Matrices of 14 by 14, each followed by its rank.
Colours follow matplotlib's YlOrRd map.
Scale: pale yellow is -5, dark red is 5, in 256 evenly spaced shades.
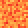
full rank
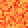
full rank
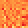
three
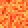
full rank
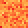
full rank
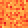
full rank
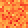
full rank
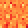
three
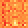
three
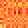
three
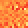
three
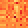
three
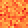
full rank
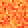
full rank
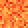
full rank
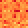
three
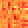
three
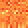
three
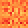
three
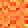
three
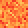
full rank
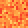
full rank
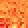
three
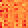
three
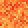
full rank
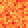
full rank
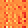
three
